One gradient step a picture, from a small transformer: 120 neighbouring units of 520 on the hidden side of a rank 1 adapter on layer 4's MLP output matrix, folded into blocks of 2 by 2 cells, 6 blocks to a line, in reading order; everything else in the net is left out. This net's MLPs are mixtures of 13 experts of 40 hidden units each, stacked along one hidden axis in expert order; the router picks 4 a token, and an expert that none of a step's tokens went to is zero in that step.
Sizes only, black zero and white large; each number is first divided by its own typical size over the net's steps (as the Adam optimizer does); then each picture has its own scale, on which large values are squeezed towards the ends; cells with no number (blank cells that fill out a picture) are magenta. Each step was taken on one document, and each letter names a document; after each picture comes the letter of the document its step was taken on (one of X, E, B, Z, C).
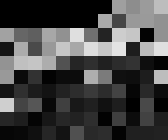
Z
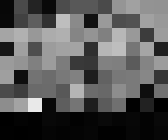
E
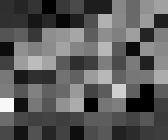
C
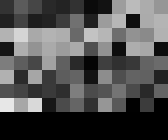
E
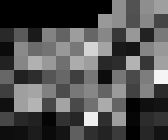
C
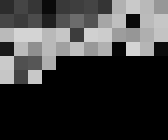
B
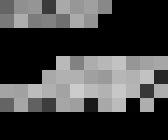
Z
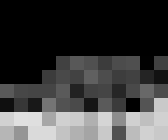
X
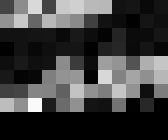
E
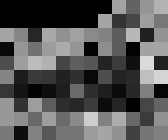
Z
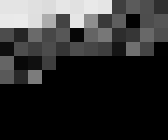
B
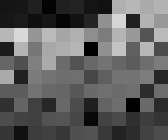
Z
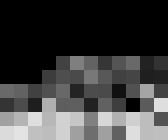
X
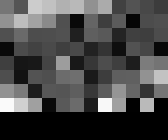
E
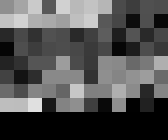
E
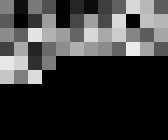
B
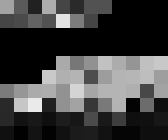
Z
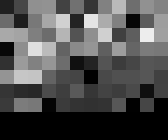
B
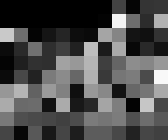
C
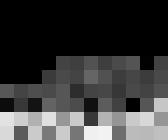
X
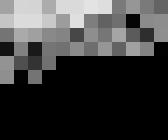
B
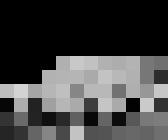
Z
